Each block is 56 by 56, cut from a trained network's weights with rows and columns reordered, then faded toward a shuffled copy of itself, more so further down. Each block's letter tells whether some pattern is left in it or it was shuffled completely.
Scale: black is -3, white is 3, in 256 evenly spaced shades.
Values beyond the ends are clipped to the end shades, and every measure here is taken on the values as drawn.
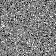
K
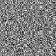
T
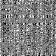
T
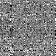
T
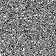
K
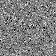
K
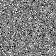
K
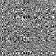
T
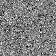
K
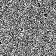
K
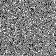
K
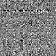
T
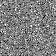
K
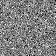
K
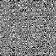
T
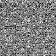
T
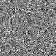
T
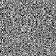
T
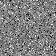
K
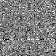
T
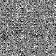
T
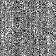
T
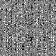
T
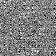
T
